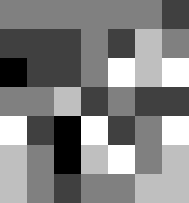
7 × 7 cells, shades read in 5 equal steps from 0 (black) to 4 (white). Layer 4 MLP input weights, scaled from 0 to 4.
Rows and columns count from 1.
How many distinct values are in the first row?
2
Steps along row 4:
same up down up down same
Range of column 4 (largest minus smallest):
3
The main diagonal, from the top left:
2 1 1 1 1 2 3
